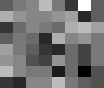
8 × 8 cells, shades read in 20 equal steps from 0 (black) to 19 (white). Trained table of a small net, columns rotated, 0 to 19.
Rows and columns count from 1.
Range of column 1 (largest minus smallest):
10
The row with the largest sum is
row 1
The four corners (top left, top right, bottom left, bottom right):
7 7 4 6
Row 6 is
11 10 6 5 11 8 5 9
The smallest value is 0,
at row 7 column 7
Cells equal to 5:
3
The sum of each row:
79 77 78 70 57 65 58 63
